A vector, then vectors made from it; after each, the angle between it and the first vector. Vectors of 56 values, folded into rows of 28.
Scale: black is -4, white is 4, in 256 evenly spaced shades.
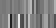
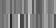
nearly parallel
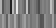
orthogonal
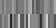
nearly parallel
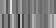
partly opposed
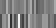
nearly parallel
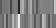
partly aligned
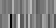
nearly parallel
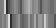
partly aligned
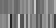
nearly parallel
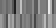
orthogonal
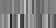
nearly parallel
